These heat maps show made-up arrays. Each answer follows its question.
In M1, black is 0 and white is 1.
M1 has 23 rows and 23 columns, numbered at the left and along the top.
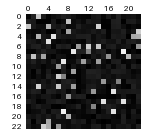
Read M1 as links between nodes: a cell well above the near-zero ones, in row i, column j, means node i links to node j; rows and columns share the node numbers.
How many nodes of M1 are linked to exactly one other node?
9
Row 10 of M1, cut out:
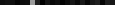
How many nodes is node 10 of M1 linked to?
1
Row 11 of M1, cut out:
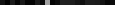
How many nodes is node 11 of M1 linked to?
1
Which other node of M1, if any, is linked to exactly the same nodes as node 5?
node 21
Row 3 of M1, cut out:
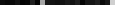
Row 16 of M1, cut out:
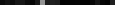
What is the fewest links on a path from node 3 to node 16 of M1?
2
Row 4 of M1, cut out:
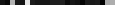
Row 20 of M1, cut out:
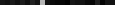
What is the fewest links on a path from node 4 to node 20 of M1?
4
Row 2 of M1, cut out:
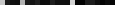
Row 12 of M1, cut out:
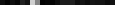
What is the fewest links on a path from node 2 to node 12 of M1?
3
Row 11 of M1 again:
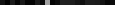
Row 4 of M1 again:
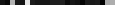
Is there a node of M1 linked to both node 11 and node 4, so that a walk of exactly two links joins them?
no
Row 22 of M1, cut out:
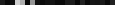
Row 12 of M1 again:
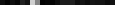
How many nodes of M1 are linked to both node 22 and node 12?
1
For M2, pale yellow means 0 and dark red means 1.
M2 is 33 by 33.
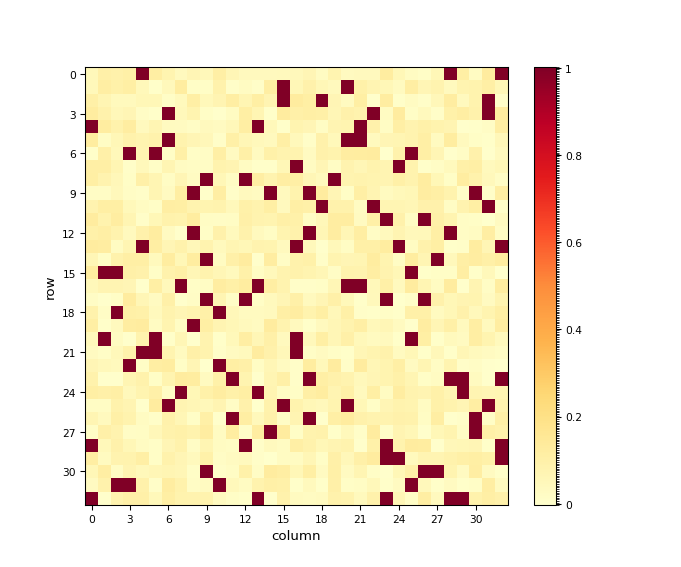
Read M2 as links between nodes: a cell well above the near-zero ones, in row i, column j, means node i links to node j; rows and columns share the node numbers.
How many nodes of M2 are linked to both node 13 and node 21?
2
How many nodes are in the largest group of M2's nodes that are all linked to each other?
3
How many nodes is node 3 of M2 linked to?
3
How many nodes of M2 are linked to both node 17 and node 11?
2
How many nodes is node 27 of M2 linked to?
2
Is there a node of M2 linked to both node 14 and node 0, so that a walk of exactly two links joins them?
no
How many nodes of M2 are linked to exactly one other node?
1
